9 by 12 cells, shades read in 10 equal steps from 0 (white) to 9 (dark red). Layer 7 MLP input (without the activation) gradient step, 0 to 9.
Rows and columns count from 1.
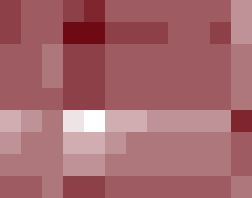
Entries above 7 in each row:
1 2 0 0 0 1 0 0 0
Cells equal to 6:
47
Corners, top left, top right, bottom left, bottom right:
7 4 6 5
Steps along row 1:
down same up up down same same same same same down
